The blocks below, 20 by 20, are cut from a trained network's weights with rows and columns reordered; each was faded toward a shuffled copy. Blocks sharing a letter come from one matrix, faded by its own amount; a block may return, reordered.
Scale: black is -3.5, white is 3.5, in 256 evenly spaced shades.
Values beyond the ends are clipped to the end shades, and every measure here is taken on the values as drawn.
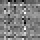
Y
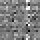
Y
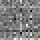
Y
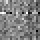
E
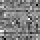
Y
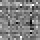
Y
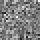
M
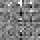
Y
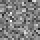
M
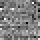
Y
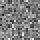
M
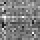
Y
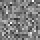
M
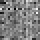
E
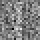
E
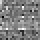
Y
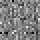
E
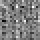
E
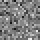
M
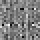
E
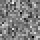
M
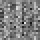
E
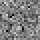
M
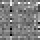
Y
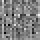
E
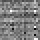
Y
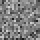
M
